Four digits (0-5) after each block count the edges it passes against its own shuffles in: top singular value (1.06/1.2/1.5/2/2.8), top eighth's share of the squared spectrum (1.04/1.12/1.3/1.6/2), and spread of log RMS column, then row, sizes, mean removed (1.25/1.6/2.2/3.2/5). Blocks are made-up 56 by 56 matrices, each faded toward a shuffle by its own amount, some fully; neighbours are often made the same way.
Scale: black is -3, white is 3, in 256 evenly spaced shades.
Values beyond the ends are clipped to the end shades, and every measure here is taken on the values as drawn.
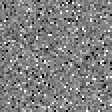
0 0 0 0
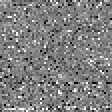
1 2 0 2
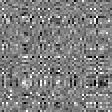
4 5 3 3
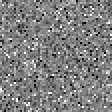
1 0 0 0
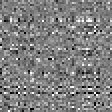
4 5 3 3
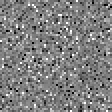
0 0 0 0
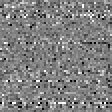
2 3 0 3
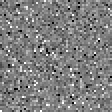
0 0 0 0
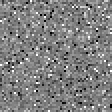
0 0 0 0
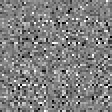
4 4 2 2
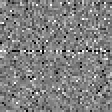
3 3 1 2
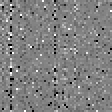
4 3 2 1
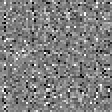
4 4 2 2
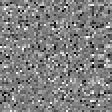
3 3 0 2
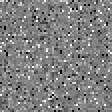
2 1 0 0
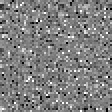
3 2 1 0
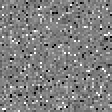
3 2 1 0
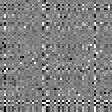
5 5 3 3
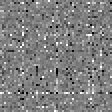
2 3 2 2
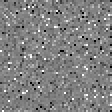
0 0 0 0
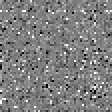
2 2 1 1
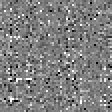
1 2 2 2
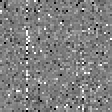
2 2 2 1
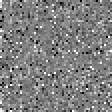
1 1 2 1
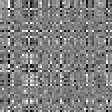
5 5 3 4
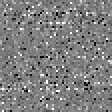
1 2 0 2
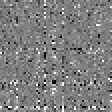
2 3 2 2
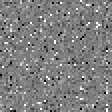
1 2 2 1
